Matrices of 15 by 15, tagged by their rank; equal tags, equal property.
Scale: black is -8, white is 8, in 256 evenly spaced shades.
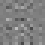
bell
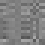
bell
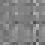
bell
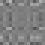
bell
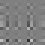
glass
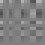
glass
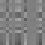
glass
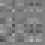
bell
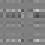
glass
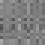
bell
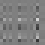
glass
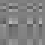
glass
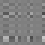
glass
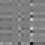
glass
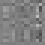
bell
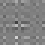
bell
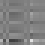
glass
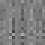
bell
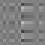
glass
